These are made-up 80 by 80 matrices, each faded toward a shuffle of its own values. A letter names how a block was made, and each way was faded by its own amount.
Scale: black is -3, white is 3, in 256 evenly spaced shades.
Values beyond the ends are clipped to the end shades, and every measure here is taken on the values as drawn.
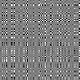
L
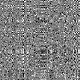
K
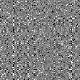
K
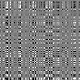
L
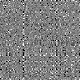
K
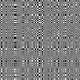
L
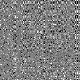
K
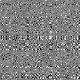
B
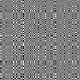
L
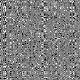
K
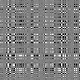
L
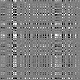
L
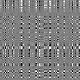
L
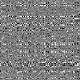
B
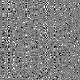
K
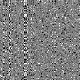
K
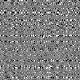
B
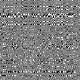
B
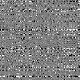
B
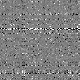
B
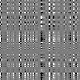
L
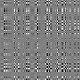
L
